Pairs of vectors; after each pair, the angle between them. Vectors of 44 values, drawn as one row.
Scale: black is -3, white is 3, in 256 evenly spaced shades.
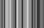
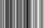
nearly opposite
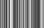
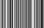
partly opposed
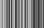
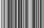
partly aligned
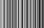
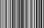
orthogonal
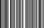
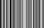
partly aligned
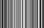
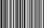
orthogonal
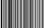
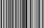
partly aligned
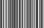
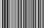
nearly opposite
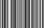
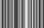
orthogonal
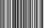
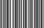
partly aligned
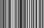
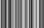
partly aligned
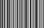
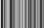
orthogonal
